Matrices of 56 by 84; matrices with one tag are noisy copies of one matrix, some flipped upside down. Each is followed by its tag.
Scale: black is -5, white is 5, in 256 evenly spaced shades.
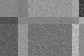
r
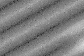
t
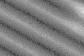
t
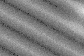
t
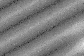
t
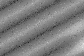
t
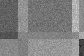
r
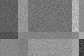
r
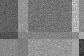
r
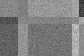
r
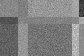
r
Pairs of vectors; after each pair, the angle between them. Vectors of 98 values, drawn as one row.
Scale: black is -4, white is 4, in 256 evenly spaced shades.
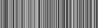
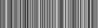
partly opposed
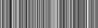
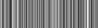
nearly parallel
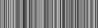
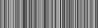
nearly parallel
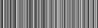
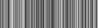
orthogonal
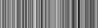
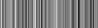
nearly parallel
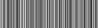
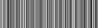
nearly parallel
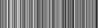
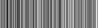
nearly opposite
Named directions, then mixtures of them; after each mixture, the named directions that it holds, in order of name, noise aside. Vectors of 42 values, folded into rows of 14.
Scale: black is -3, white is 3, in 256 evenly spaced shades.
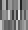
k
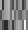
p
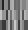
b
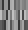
b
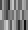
b, p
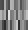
b, k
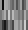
b, p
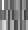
b, p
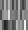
k, p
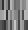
b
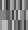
k, p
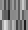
k, p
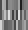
k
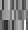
p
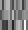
p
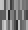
b, k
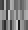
b, k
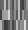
k, p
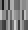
b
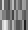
p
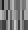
b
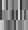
b, k
